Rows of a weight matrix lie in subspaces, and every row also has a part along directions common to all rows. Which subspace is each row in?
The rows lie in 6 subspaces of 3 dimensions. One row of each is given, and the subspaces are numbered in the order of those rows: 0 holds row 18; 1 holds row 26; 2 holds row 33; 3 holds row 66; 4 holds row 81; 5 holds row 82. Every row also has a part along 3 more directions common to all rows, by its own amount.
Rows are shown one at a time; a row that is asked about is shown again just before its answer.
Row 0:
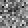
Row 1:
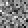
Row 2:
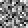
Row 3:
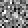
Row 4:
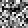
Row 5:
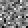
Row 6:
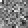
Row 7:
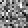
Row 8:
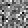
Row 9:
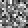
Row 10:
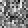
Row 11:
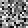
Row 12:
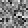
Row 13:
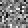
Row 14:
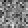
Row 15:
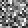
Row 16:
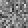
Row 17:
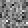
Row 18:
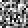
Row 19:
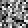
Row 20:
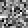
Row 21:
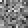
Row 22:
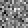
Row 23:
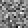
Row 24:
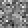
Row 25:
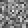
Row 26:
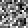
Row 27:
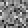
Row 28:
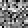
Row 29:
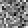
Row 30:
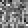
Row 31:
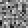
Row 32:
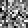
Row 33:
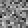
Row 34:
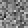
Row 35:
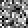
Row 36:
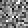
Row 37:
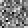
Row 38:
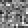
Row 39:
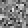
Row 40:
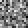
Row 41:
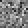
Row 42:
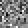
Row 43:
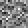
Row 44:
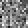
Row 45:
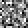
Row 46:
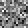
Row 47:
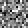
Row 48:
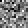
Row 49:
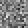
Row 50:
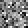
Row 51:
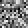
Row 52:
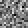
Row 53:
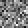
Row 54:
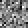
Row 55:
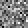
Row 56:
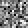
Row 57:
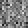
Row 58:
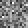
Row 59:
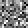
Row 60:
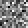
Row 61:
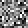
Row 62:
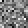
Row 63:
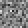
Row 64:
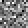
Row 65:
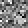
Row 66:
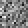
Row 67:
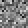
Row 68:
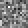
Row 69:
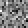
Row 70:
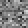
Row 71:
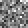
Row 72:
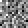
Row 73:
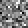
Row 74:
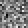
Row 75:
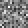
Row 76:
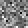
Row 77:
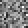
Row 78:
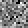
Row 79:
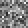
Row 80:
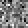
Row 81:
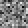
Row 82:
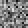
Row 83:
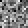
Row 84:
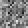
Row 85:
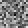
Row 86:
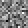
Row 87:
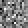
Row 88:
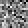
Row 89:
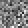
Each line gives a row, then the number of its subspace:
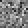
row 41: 0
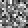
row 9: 5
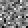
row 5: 1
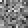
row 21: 3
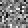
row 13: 1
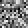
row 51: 0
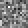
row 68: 5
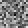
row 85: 1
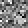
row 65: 4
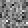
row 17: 2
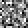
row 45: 0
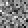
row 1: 0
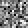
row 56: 3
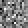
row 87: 3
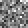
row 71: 2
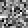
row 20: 0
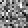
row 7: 3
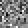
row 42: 1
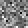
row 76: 1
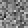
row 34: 1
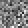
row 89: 5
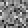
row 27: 0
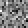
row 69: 0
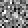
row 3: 5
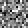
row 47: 0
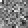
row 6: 3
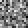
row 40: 3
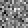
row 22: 5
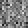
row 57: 2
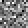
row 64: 3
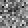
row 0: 3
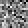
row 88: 2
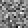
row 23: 1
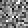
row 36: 5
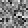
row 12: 4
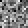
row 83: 2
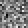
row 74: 1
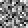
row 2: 2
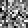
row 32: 0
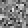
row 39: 0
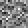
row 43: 5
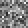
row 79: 2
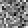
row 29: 1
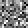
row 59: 2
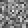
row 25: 0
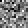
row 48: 3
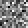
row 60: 3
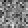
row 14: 4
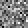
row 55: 5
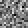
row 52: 2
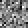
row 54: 2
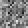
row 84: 2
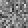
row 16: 0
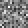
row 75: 5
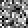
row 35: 2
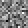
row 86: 1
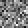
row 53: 4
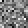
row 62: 3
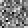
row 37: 2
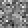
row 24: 4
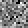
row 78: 5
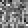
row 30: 4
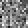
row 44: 2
